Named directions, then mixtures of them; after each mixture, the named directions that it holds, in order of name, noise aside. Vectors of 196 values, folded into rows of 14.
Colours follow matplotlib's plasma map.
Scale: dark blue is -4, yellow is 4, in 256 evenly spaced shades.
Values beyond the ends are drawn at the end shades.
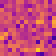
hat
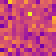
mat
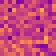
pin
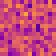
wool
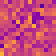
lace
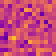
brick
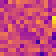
hat, mat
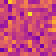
mat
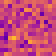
brick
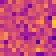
hat, mat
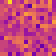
mat, wool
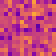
pin, wool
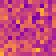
hat, lace, pin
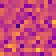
brick, hat, lace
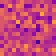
hat, lace, wool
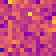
mat
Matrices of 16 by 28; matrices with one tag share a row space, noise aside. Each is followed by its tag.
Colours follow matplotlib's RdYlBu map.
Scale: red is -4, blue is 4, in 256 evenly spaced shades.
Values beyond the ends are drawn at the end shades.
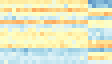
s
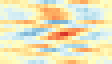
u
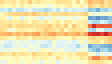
s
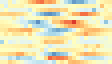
u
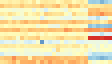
s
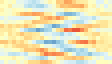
u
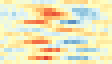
u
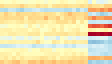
s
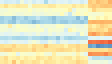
s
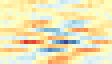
u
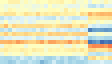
s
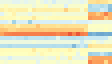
s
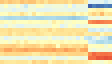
s
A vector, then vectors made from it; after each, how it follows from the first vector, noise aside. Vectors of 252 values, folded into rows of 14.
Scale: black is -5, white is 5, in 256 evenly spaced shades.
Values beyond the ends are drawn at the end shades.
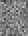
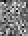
scaled up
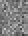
reversed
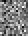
scaled up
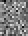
scaled up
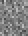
sign-scrambled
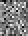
scaled up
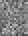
reversed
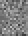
reversed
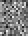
scaled up
